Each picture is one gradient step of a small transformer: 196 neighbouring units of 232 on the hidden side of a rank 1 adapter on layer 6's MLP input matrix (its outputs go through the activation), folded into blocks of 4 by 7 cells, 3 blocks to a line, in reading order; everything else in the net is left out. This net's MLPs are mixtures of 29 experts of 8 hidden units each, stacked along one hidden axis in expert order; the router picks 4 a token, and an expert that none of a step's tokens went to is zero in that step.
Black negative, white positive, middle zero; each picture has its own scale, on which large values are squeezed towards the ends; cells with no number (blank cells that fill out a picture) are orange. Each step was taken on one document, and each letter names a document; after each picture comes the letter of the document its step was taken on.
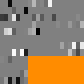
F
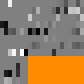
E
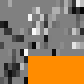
E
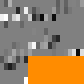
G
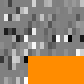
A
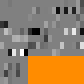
E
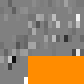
A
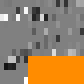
G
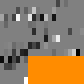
G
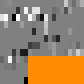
G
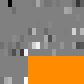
F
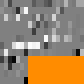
A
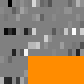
F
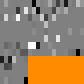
G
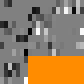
E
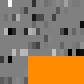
F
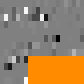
G
